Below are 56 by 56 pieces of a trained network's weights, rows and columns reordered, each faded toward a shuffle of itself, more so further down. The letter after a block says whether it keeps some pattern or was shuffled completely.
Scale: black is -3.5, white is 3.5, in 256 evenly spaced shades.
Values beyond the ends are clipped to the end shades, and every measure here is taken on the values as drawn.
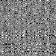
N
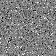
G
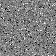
G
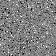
G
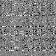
N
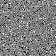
G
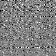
N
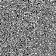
G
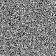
G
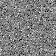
G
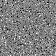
G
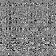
N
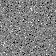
G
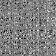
N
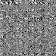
N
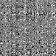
N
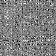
N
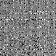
N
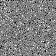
G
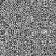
N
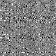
N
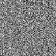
N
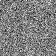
G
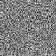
N
